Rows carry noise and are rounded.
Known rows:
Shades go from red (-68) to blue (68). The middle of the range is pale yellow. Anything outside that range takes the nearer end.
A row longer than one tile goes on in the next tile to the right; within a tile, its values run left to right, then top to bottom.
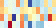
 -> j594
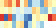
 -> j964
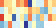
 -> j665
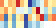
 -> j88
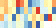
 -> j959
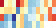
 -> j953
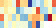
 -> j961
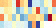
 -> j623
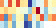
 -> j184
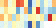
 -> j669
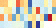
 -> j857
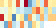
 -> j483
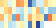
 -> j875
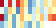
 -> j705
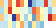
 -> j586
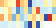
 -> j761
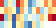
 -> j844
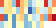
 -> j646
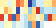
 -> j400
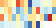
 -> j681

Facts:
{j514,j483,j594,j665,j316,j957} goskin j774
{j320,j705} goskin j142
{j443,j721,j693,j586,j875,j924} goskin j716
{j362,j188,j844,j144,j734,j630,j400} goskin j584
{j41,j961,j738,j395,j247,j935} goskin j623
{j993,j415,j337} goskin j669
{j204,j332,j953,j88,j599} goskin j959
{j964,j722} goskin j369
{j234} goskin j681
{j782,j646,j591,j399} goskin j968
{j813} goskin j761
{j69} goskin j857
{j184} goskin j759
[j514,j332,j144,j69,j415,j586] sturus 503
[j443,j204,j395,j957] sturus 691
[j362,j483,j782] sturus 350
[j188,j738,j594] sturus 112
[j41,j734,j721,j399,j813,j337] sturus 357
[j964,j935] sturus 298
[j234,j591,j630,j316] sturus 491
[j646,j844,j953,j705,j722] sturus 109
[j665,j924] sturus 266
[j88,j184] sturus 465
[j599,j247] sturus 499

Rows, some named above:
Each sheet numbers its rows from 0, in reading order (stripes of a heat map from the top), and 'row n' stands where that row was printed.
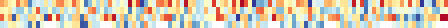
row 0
j774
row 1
j337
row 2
j362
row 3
j722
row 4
j332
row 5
j924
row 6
j782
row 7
j935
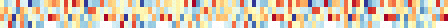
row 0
j188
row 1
j69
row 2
j594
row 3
j483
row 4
j738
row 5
j514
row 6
j144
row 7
j646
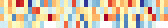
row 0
j415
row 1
j738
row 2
j88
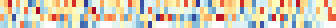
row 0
j234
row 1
j184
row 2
j968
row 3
j935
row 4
j369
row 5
j722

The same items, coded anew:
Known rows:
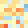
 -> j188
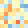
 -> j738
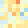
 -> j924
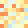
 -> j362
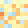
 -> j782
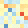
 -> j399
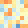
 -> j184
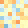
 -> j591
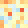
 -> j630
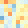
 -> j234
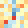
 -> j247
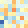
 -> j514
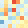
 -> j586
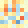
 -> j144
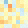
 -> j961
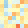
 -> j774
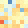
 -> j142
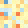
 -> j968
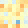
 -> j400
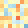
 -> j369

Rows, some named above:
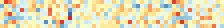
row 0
j844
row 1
j734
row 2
j247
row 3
j924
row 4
j738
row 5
j738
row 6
j844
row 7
j959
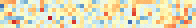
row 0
j646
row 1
j69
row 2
j594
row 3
j813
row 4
j734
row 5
j316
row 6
j443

